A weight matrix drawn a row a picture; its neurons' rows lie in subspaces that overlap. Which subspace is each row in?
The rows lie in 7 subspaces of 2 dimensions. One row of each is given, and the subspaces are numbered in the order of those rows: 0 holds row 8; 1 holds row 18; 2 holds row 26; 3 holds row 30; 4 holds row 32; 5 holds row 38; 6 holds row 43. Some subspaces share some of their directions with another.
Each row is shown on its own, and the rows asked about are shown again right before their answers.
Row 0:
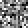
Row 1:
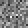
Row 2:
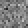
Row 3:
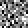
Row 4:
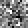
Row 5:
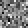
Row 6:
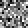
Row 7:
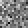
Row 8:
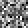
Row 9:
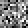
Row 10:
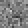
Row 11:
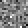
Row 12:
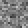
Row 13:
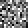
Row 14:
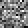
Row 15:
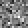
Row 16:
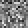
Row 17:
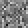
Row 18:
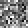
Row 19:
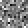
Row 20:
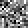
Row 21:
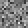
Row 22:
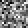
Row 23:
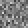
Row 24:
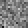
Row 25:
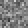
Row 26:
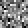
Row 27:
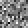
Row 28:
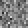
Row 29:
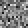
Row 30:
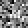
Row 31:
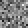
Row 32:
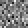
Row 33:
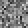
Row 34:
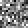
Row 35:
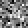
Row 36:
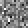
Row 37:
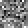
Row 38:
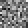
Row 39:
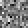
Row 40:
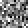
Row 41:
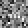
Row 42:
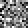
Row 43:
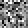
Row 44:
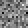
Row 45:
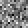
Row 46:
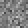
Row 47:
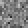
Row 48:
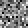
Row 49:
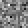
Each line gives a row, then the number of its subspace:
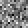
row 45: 5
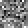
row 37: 2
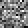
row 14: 2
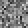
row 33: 0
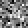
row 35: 3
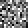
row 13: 5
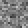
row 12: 4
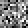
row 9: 1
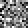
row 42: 5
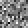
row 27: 5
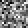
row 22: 6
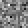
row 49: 4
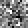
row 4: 3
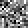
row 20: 0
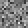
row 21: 0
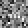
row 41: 3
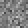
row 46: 3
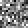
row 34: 0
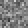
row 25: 6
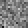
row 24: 5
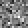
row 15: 3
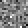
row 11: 4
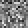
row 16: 6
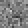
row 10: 3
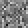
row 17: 0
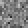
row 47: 1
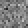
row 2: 1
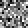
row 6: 5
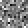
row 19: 2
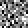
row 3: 4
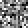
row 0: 4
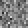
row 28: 1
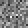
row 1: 2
